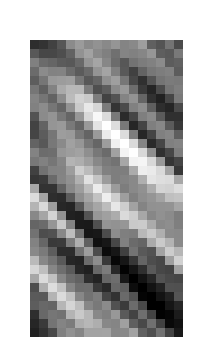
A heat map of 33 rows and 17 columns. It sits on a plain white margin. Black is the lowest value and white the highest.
The grain runs diagonally down to the right. The bottom right is the ninth with the lowest average. Neither half mirrors the other. The histogram is bell-shaped.
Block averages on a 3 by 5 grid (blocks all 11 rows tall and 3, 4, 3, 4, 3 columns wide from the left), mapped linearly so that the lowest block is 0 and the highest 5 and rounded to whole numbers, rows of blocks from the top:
23421 | 23454 | 23101
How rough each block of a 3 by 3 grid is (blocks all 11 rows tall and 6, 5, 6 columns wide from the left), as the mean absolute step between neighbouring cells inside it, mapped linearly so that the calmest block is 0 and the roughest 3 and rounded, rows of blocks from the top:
031
322
232
